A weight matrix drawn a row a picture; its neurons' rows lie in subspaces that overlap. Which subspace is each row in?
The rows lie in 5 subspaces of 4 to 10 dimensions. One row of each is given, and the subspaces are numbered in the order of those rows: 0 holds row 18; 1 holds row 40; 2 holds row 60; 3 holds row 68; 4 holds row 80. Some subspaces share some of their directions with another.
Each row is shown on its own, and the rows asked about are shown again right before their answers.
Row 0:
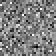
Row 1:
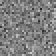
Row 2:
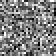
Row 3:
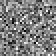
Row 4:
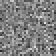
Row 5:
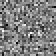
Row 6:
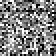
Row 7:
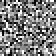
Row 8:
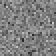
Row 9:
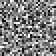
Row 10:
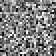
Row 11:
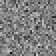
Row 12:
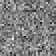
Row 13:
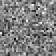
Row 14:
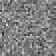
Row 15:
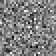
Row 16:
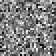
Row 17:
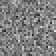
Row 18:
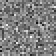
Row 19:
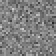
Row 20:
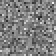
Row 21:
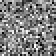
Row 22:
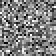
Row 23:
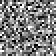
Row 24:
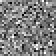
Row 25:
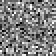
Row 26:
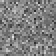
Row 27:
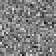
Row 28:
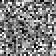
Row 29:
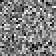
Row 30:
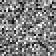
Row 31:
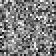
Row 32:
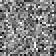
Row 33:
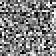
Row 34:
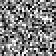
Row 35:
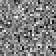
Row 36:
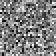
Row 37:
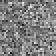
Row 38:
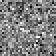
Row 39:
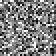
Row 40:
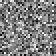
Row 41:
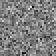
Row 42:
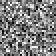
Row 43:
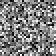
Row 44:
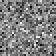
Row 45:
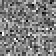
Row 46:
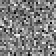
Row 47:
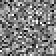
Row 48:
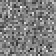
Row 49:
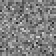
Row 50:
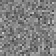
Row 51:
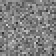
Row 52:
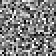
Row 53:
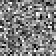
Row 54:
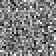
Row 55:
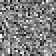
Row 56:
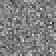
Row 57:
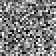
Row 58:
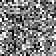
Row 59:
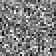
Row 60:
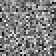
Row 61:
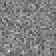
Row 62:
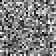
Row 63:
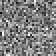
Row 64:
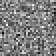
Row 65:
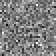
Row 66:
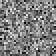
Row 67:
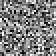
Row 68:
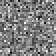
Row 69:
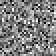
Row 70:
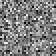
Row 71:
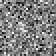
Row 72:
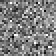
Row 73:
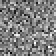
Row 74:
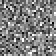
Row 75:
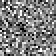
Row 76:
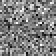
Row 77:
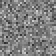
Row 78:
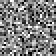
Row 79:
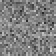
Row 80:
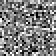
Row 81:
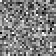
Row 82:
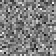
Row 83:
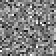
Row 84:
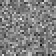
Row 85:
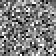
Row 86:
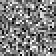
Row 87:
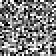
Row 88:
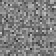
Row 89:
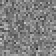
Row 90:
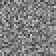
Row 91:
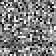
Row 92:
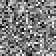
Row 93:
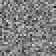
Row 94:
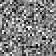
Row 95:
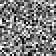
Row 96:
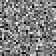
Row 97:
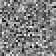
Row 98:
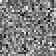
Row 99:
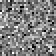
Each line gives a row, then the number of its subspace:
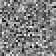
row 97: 0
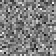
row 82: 1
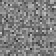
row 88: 3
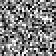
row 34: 0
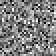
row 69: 4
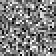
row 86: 1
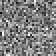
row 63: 3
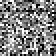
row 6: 4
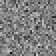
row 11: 2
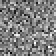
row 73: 4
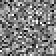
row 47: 0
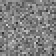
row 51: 1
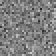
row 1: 4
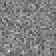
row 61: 4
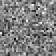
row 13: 3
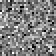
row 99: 3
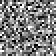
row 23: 4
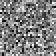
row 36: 0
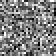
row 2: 4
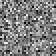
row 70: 0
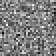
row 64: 4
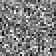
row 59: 2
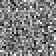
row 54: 2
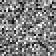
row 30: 1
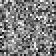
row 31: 0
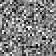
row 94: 4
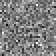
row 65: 4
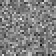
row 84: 4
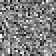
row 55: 3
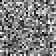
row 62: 3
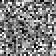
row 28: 4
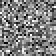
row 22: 0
